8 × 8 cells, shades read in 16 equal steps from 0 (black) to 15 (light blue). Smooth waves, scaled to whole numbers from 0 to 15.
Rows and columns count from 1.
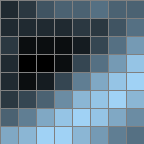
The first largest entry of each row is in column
6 8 8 8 8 7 5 3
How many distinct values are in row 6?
7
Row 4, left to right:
3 0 0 1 5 8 11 14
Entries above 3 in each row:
7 4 4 4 5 8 8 8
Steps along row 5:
down up up up up up up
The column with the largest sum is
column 8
